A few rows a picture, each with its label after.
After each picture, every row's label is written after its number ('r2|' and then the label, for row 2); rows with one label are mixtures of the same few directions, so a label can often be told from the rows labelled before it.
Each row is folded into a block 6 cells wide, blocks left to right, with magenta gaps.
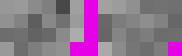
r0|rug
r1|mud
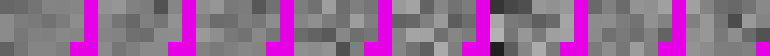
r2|mud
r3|rug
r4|rug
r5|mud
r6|mud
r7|mud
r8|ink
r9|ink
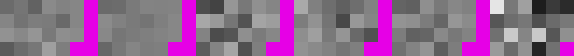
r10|mud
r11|mud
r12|mud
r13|ink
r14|mud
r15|ink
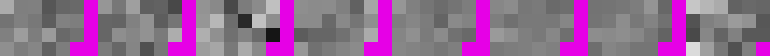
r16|ink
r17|ink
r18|ink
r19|rug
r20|ink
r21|rug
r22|rug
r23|mud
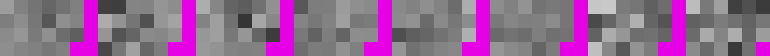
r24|ink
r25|mud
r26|ink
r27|ink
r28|rug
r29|mud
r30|mud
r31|ink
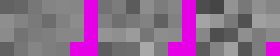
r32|mud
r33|mud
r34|mud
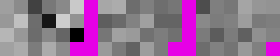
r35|ink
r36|mud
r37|ink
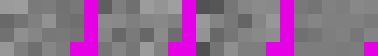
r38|mud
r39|ink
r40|mud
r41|rug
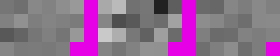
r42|rug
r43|rug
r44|mud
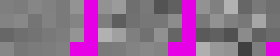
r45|rug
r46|rug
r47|mud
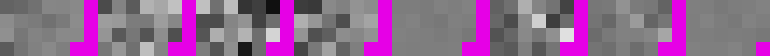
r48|mud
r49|ink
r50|ink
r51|mud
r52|ink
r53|ink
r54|ink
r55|ink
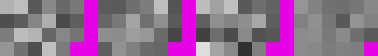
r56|mud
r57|rug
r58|mud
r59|ink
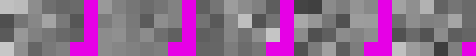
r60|mud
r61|ink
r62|ink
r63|mud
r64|mud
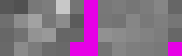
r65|rug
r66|rug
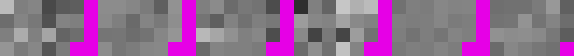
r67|ink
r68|rug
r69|rug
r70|ink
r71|ink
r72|rug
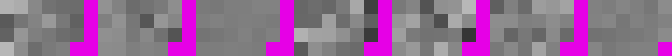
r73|mud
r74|ink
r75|rug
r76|rug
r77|ink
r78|ink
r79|rug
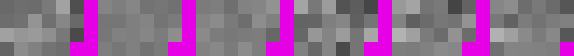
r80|rug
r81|ink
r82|ink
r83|ink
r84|rug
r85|rug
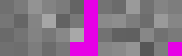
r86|ink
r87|mud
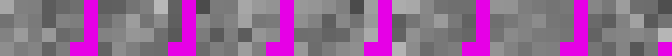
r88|ink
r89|rug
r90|ink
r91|rug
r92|mud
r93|mud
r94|ink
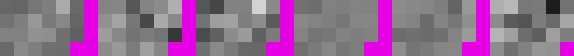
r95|rug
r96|ink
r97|rug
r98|mud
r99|rug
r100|rug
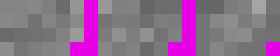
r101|rug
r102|ink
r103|rug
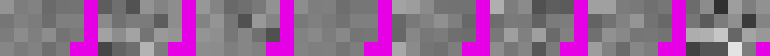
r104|ink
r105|mud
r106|ink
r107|ink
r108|mud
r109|ink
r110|mud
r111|mud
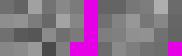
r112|mud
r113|rug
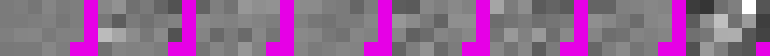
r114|mud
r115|rug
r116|ink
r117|rug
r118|mud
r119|ink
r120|mud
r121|rug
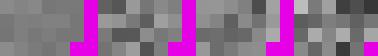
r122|mud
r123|mud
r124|rug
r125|ink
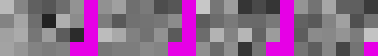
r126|ink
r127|rug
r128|ink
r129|ink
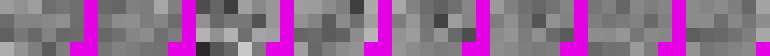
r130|mud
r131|rug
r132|mud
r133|rug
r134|ink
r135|ink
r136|mud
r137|rug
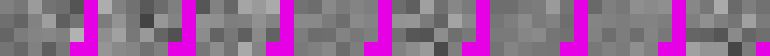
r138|ink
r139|ink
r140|ink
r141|mud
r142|mud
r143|rug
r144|ink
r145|mud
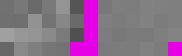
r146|rug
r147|ink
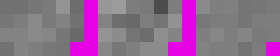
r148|rug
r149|rug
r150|ink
